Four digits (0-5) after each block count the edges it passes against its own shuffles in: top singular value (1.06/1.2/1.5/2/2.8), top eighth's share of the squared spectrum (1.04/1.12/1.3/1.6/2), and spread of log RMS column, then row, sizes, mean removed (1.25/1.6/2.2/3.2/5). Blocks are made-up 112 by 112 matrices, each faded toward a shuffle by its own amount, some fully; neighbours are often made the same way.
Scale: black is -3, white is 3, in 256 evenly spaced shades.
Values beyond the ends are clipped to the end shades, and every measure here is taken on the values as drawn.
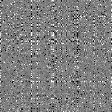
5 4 3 3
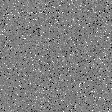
2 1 0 0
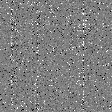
3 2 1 1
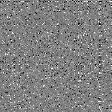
4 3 2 2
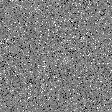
1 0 0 0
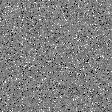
2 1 1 0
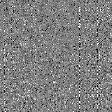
4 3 3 1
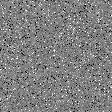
0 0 0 0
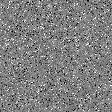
1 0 0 0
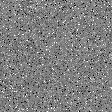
0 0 0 0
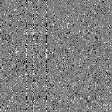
4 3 3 1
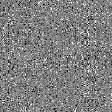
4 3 2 1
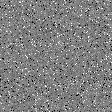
0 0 0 0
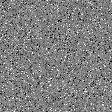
2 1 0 0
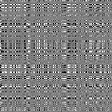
5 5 4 5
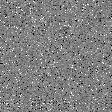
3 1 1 0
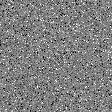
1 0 0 0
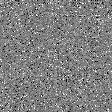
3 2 0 1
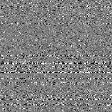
4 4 1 4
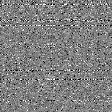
4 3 1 3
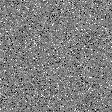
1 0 0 0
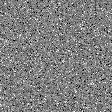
0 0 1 0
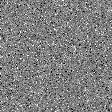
0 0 0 0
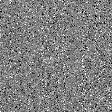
0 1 2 0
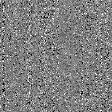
1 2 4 0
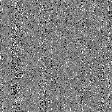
1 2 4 0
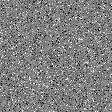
1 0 0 0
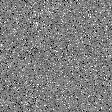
1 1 0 0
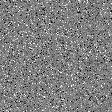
2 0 0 0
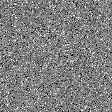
1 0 0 0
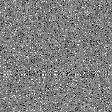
3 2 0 1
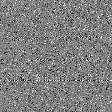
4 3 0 2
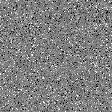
3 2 1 0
